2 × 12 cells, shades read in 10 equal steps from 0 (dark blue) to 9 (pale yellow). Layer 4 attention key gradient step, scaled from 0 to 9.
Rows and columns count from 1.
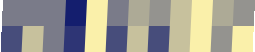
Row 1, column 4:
0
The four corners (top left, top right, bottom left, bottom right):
4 5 2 9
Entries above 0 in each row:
11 12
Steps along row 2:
up down down up down up down up up down up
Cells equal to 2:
3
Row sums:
63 64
